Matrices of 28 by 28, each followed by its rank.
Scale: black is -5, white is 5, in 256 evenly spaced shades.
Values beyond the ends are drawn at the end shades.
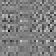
three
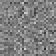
five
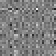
three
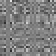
three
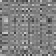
three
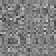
five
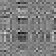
three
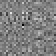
five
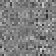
five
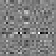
three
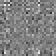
five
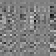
three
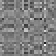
three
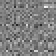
five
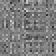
five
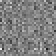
five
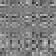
three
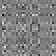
three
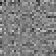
five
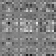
three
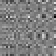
three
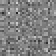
five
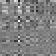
three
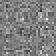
five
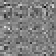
five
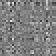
five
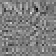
five
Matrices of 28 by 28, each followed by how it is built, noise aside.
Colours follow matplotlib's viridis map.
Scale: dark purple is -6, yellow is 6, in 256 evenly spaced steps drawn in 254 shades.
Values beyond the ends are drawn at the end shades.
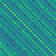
Toeplitz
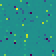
sparse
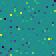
sparse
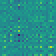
low rank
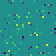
sparse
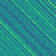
Toeplitz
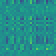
low rank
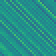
Toeplitz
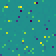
sparse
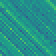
Toeplitz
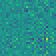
low rank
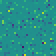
sparse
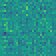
low rank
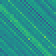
Toeplitz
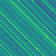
Toeplitz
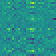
low rank
